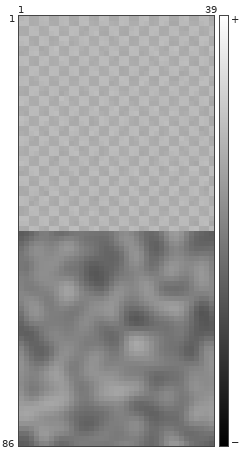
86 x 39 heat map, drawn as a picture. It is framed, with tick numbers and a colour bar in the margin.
The table splits into 2 rows of 1 panel. Panel 1,1: high, checkered, faint in contrast. Panel 2,1: middling, blotchy.
